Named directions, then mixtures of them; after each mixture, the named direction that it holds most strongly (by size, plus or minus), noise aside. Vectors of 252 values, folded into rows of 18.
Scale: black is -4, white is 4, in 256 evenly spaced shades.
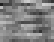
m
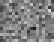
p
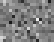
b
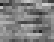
m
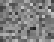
p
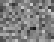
p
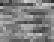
m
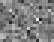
b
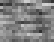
m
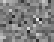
b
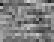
m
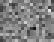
p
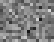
p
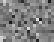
b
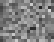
p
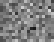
p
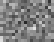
p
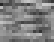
m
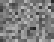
p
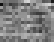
m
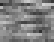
m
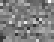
b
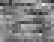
m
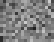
p
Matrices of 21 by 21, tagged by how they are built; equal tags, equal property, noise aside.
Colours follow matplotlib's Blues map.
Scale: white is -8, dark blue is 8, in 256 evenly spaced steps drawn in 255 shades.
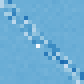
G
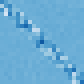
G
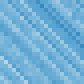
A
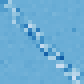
G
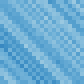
A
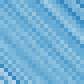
A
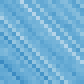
A
